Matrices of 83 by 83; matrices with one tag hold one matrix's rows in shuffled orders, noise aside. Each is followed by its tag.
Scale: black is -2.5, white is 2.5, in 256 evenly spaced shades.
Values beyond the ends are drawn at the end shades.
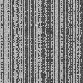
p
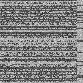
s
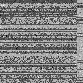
s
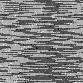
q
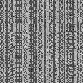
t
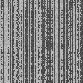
p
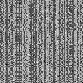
t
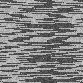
q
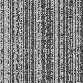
p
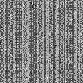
t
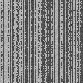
p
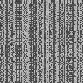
t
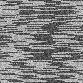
q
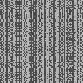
t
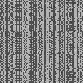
t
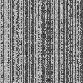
p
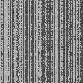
p
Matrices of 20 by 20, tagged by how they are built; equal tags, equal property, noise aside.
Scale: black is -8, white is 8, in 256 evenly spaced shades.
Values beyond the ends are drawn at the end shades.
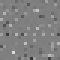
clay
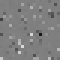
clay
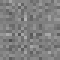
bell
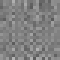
bell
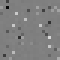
clay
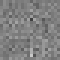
bell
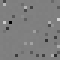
clay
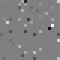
clay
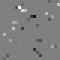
clay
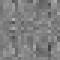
bell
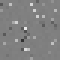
clay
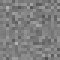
bell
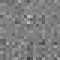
bell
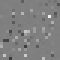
clay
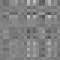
bell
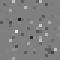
clay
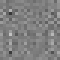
bell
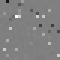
clay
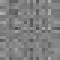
bell
